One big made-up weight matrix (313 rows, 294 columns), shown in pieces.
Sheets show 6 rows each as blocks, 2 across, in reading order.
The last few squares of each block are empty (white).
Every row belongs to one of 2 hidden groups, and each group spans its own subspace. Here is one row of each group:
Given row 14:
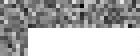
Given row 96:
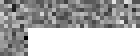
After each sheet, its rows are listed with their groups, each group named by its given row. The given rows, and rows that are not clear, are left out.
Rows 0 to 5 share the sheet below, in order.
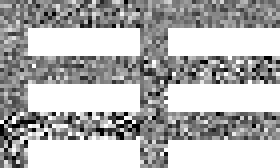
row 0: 14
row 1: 14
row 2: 14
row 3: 96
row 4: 96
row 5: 96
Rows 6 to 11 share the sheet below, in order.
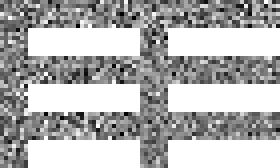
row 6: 14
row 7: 96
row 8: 96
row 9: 96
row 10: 96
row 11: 14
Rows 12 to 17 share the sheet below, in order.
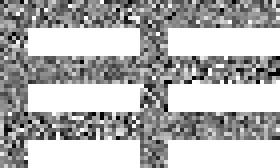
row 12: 96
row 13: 14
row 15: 14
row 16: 14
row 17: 14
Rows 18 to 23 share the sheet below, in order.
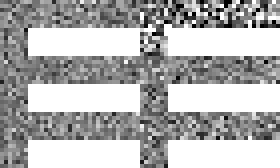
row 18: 14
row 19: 14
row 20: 96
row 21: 96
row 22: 14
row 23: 14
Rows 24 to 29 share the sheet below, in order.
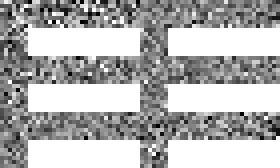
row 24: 14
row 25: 14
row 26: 14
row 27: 96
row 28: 96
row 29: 96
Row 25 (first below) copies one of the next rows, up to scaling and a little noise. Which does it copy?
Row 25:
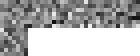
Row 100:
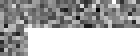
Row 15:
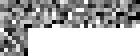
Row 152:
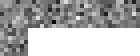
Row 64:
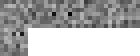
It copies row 15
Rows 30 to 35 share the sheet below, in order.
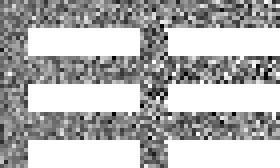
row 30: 96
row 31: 96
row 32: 14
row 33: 96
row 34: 14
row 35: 14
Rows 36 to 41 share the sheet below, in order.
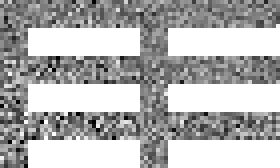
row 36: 14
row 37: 96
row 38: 14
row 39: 96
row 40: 96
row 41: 96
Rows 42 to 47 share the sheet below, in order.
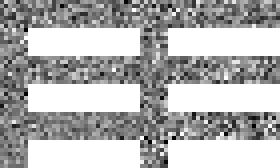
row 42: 96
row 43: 14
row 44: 96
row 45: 96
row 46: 96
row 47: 96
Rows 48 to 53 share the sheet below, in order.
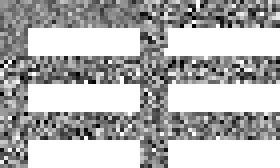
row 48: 14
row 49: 14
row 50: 96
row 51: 96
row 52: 96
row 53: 96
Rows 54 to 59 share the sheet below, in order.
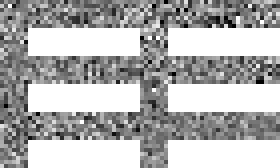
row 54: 96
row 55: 96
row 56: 14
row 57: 96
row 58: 14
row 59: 14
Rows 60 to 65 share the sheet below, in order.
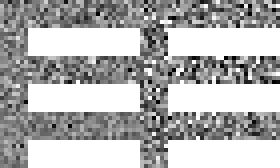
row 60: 96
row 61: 96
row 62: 14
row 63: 14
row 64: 14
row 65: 14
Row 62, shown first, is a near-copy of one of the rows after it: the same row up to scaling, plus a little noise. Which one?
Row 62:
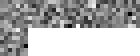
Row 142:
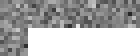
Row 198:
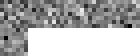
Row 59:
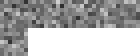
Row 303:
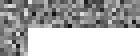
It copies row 142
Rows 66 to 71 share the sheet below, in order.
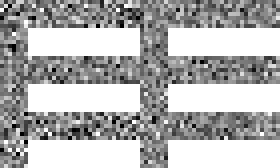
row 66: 96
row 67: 14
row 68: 14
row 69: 96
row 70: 96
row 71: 96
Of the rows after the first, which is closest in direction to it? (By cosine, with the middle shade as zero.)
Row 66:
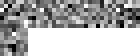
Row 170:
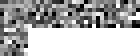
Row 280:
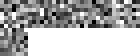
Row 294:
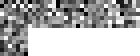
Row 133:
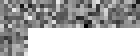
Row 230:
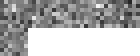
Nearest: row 170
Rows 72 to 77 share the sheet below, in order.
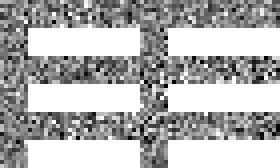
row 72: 14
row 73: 96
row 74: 96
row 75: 96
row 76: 14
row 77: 96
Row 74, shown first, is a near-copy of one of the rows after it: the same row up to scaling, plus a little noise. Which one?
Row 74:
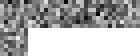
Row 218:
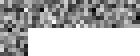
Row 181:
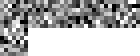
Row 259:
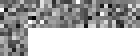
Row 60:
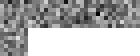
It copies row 60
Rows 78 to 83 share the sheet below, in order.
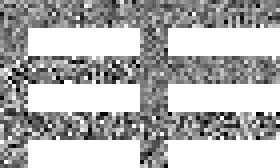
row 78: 14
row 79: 14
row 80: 14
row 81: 14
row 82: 14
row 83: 14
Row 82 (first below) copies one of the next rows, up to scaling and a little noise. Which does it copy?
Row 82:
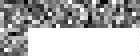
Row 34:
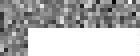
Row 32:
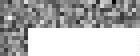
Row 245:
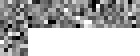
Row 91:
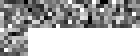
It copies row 91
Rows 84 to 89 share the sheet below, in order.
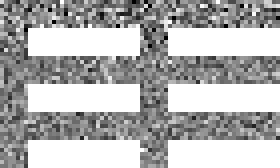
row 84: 14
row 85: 96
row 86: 14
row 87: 14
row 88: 96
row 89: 96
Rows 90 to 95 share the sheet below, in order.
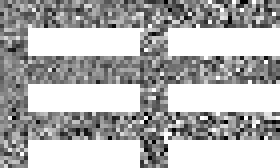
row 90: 14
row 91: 14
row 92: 14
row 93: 96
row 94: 96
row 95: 96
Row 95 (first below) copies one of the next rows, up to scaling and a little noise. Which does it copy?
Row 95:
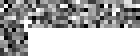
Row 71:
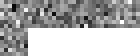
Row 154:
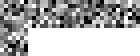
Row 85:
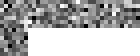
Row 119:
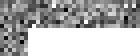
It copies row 85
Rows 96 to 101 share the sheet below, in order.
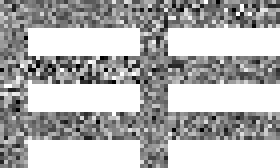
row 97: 96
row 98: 14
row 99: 96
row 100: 14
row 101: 96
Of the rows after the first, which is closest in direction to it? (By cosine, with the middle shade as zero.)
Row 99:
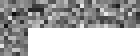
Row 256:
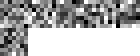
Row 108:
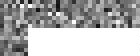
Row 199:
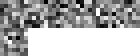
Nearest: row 256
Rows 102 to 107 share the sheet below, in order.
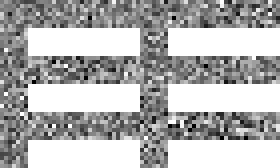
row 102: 14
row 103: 96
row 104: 96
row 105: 14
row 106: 14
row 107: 96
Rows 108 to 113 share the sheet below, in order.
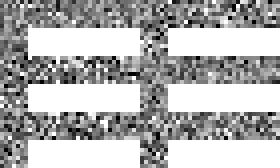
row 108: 14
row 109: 14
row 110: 14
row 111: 14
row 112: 14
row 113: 96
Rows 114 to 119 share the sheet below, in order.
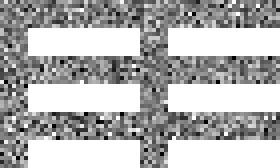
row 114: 14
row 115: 14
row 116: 96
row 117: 14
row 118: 14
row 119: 96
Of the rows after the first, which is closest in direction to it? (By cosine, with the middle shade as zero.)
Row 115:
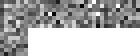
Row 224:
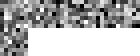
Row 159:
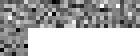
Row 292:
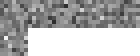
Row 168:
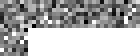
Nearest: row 159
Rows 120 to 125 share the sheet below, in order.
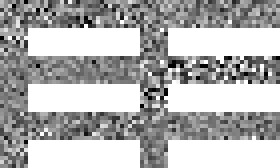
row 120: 96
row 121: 14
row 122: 96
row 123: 96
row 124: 96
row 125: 96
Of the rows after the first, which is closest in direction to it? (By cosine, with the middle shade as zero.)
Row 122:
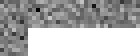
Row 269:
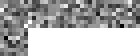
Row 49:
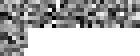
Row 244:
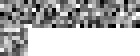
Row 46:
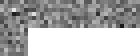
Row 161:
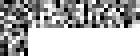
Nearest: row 46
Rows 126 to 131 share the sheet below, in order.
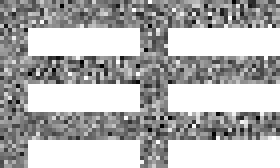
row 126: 96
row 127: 14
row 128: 14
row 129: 14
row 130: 96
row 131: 14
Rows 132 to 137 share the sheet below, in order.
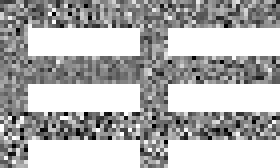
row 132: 14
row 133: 14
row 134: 14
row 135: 14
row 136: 96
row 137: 96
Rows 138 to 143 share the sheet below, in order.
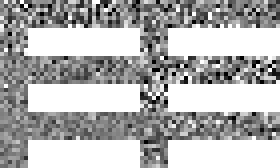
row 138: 14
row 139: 14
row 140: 96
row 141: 96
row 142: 14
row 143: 14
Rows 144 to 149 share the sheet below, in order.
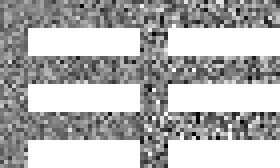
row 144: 14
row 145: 96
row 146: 96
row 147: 14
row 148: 14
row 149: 14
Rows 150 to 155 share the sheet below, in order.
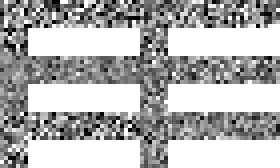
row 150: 14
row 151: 14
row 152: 14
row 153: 96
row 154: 96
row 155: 96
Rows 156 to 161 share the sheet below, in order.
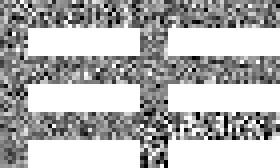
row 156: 14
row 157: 96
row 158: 96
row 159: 14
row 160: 14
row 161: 14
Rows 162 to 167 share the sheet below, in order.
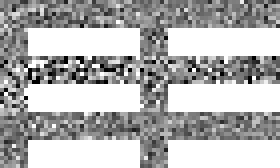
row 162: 96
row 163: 96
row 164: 96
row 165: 14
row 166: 14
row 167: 96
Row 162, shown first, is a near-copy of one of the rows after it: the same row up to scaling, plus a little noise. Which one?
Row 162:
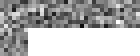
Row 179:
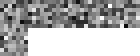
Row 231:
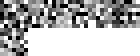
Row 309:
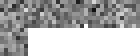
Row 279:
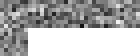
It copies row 279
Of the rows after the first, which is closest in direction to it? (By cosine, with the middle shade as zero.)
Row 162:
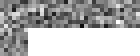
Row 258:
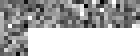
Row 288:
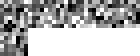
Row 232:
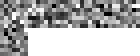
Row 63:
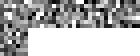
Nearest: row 232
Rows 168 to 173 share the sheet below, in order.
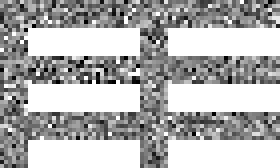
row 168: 96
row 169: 96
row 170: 14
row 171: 14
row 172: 14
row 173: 14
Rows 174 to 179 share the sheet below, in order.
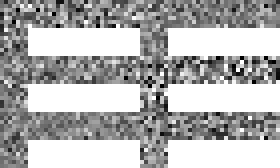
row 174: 14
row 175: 96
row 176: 96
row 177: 96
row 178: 96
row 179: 96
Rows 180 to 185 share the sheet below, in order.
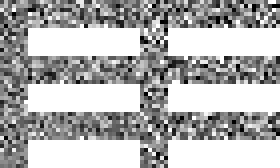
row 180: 96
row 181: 96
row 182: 96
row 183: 96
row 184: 96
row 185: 96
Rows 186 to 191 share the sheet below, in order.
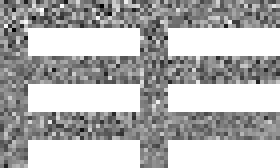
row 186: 96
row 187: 96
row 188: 14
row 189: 14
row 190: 14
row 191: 96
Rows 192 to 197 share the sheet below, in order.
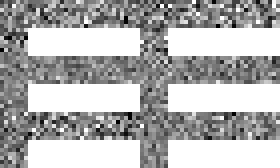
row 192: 96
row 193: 14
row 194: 14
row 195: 14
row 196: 96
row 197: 14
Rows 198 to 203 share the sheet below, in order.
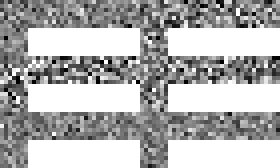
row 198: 14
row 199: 96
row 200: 96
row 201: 14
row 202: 14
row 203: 96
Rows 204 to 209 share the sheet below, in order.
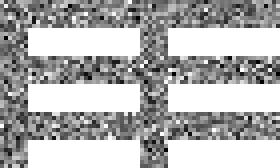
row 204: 96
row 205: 96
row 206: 96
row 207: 96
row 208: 14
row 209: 96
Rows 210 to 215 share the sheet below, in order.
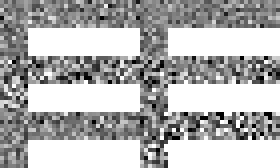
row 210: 96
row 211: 14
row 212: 96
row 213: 96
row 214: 96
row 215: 96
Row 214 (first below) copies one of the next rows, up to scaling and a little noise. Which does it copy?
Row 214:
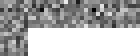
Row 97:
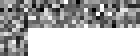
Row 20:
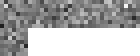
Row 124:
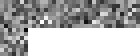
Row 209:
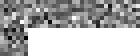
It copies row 97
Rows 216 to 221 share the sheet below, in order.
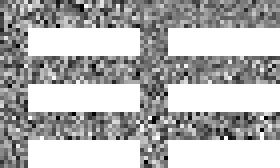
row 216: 14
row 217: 14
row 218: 96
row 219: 96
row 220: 14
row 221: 96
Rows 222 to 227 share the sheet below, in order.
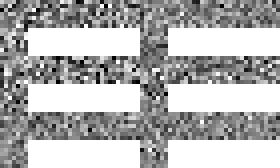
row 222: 96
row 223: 14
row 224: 14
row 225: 96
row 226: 14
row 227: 96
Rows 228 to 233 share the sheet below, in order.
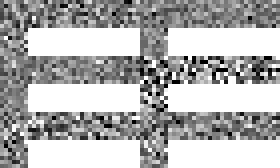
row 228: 96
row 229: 96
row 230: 96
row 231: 96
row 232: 96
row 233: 96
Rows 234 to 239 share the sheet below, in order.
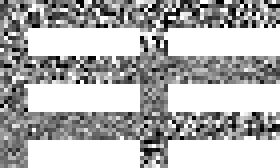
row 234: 96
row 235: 96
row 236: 14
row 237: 96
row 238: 96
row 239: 14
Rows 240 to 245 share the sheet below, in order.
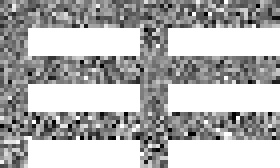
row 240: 96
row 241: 14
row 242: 14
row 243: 14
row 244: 14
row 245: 14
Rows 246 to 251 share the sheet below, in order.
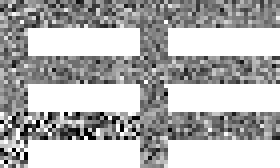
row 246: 96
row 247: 14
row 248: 96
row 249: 96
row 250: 96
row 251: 14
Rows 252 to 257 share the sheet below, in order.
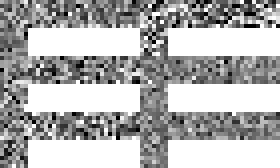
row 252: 14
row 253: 96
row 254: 14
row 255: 14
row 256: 14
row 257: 96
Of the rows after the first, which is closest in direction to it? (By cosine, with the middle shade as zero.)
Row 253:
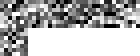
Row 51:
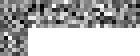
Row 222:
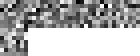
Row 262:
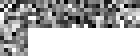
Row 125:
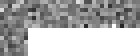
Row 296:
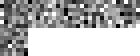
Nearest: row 262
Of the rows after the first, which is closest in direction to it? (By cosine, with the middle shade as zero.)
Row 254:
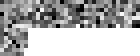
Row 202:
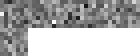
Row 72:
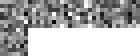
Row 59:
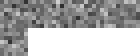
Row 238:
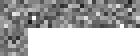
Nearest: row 238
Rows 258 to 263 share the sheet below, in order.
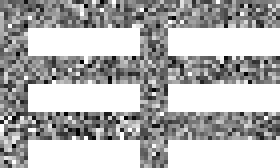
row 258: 14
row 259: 96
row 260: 14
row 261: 96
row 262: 96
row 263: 96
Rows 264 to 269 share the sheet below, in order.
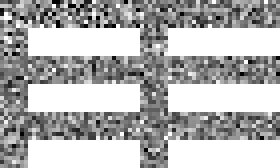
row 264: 14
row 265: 14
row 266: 14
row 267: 96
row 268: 96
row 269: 96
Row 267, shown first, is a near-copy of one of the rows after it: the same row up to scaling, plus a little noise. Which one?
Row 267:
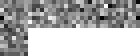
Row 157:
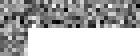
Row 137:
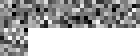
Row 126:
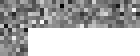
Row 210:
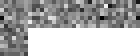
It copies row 210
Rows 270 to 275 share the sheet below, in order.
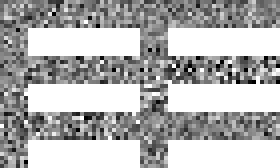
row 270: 14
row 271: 14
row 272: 96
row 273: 14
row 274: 14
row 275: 96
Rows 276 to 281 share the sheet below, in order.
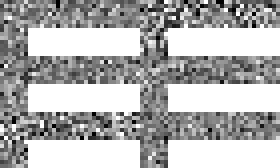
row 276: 14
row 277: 96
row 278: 96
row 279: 96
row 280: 96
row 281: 14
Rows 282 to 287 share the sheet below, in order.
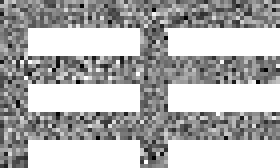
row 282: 14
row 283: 96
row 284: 14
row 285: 14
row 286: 14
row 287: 96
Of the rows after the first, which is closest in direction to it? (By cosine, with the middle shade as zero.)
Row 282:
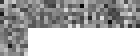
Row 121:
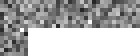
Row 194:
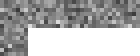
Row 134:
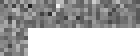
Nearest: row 134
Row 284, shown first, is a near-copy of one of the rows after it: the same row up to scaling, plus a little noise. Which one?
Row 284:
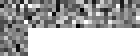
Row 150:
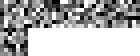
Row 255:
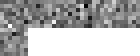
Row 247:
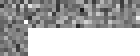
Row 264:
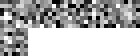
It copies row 247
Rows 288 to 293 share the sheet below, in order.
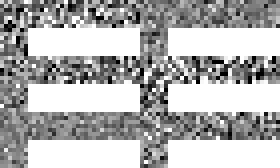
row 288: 96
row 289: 96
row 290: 14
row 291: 14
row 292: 96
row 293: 14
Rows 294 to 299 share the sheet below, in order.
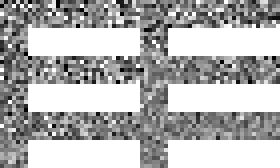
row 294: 14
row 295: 14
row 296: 14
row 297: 14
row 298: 14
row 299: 14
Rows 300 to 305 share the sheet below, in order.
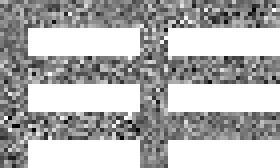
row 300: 14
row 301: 96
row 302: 96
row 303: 14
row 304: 96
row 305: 96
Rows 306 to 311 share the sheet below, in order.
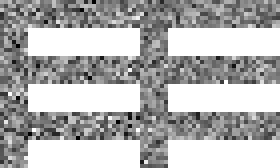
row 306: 14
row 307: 14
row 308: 96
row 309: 96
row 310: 96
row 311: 14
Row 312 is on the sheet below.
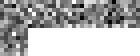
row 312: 14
